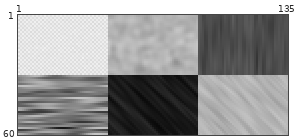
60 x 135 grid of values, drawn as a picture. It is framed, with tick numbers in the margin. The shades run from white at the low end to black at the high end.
The table splits into 2 rows of 3 panels. Panel 1,1: very low, checkered, faint in contrast. Panel 1,2: low, blotchy, faint in contrast. Panel 1,3: high, streaked downward, faint in contrast. Panel 2,1: middling, streaked across, strong in contrast. Panel 2,2: very high, slanting down to the right, faint in contrast. Panel 2,3: low, slanting down to the right, faint in contrast.
